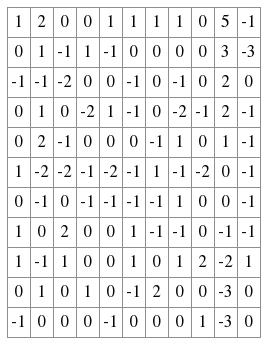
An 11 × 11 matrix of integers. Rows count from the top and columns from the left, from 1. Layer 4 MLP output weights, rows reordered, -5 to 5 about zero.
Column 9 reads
0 0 0 -1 0 -2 0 0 2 0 1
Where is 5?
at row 1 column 10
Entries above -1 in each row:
10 8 6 6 8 3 5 7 9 9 8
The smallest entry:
-3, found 3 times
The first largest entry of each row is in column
10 10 10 10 2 1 8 3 9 7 9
